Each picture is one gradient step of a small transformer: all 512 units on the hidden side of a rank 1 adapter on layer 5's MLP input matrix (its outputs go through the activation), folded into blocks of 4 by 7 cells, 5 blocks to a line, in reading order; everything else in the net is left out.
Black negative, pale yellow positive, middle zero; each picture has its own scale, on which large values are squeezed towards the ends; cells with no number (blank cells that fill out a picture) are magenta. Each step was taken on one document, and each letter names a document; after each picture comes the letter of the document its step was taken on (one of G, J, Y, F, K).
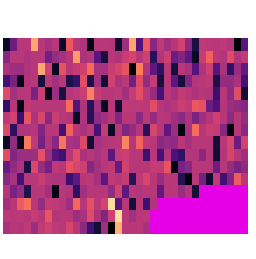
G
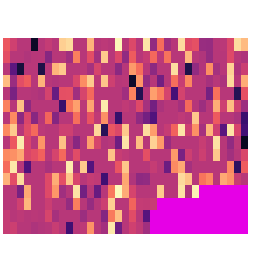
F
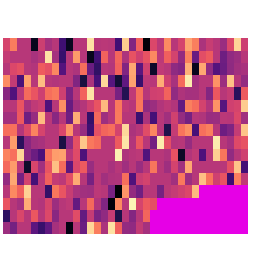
G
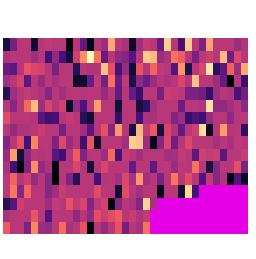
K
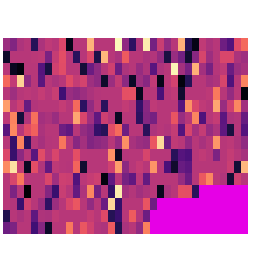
F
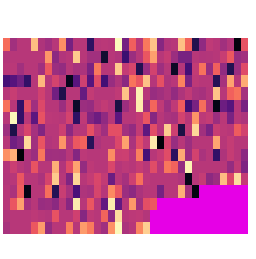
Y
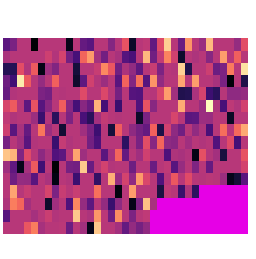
K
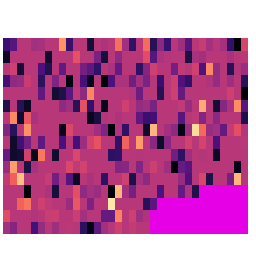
F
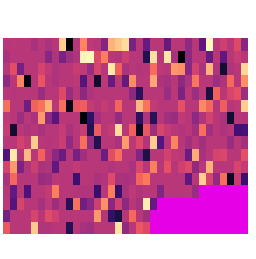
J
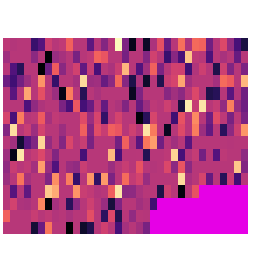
G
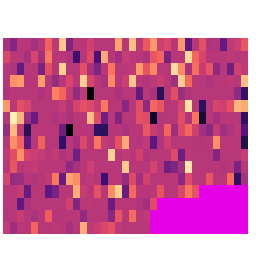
F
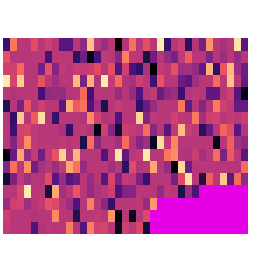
Y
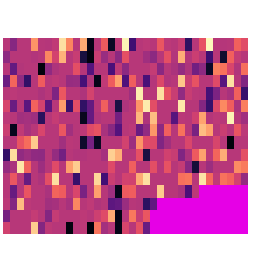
J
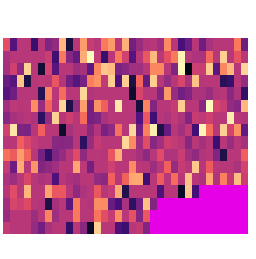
K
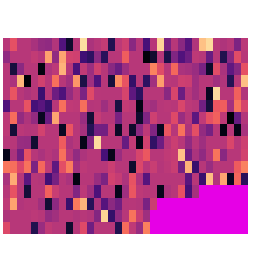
J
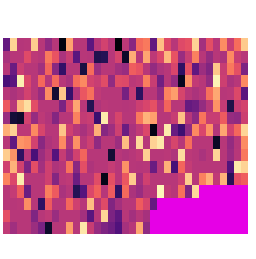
F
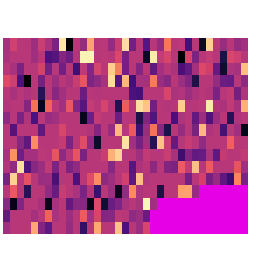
J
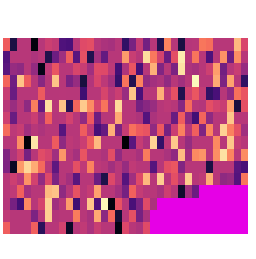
K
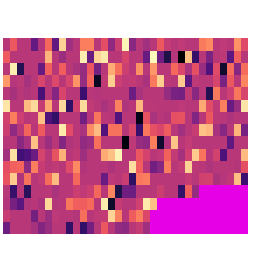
J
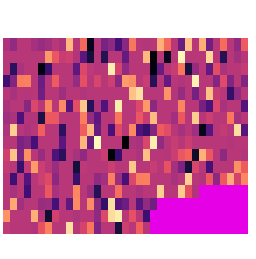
J
